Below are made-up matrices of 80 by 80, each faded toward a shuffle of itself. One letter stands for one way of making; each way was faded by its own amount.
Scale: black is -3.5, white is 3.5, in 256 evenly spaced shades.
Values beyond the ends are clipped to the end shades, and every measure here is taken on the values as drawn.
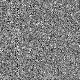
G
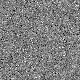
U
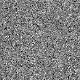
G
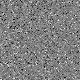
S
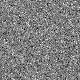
U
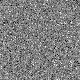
U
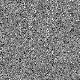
G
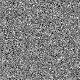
G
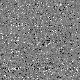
S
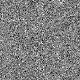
G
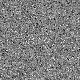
U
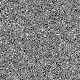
U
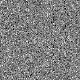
G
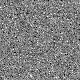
U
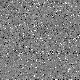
S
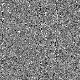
G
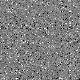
S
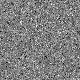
U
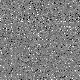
S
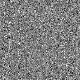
G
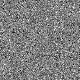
G
